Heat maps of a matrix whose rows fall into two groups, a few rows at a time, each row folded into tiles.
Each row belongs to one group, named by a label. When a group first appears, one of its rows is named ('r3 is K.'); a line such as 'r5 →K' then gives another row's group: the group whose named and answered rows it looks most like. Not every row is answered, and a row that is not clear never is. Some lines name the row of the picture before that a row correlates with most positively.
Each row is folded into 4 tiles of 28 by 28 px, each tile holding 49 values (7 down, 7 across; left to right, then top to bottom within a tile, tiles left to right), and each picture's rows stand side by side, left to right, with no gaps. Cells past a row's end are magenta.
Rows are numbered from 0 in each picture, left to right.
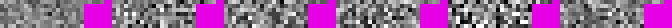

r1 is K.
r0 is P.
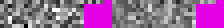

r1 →K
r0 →K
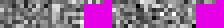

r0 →K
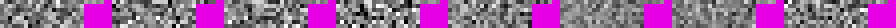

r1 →P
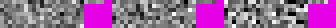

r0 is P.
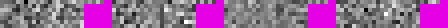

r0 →K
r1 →K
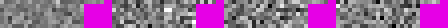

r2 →K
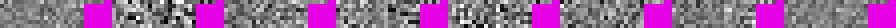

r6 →K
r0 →P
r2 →K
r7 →K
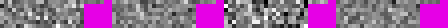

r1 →P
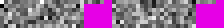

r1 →P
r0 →P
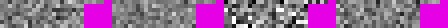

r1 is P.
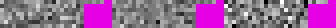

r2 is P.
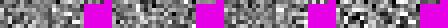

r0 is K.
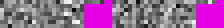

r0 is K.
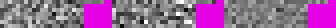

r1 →K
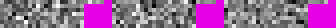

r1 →P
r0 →K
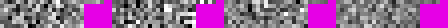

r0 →K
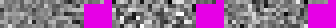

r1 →K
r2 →P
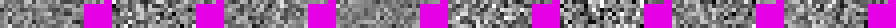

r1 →P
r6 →P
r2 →K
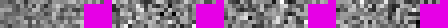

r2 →K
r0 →K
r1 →P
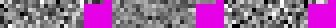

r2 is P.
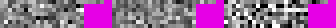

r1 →K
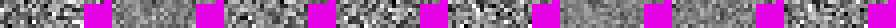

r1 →P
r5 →P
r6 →P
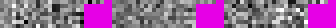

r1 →K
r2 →K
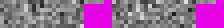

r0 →P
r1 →P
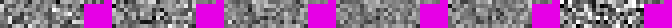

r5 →P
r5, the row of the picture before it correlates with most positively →1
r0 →K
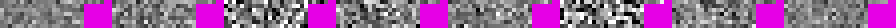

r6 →P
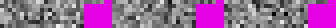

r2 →P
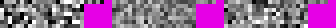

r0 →K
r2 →P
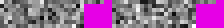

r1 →P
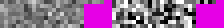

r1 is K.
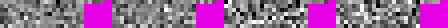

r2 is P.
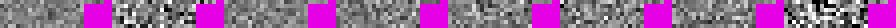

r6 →P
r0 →P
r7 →P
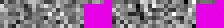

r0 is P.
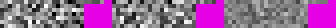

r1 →K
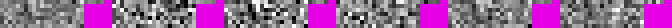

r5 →K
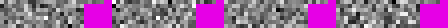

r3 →K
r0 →P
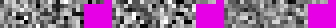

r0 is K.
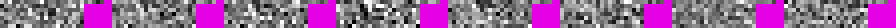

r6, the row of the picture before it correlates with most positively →0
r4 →P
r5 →K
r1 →P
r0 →P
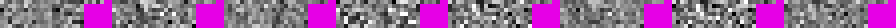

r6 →P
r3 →K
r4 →P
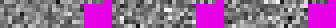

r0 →K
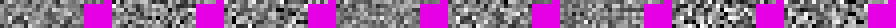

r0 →K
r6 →K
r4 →K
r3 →P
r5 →K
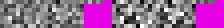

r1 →K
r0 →K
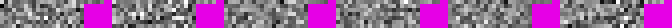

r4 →K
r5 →P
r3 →K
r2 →K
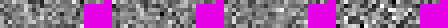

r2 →K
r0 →P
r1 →P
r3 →K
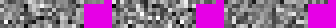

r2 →K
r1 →P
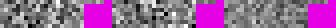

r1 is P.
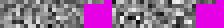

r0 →K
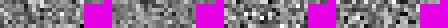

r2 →P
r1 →P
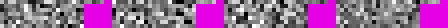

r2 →K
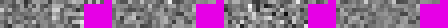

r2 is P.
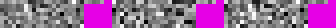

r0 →P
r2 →P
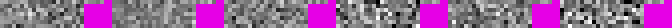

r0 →P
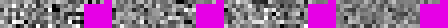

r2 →P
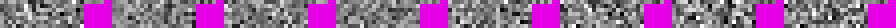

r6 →K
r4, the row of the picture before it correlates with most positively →0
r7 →P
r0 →P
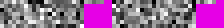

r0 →P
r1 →P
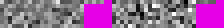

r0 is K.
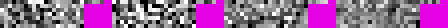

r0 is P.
